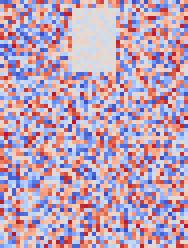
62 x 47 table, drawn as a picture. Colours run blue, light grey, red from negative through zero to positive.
There is no overall slope. The halves do not mirror each other. The top middle is the smoothest part. An odd patch, calmer than its surroundings, sits in the top middle. Overall the values sit about 50% of the way up the scale.
